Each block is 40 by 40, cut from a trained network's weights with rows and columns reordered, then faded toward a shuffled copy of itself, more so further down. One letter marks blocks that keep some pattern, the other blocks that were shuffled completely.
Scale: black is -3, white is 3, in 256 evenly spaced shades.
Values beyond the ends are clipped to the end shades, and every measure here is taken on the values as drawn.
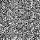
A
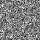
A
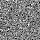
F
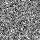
F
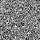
A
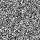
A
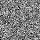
F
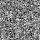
A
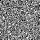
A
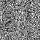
A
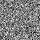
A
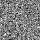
A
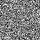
A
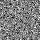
F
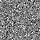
F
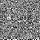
A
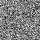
F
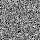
F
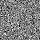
F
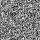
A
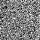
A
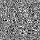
A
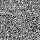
F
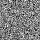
F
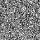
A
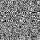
A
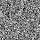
F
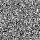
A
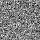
F
